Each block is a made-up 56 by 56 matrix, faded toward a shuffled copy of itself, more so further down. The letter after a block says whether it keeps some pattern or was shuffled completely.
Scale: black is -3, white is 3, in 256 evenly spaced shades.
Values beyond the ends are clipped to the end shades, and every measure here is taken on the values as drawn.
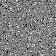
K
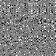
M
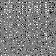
M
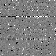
M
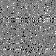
M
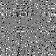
M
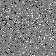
K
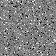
K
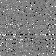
M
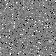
K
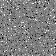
K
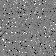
K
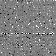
M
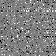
M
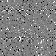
M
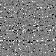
M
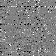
M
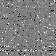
M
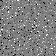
K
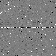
M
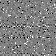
M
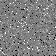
K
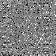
M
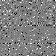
M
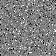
K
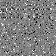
M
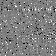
M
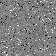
K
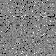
M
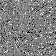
K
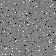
K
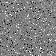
K
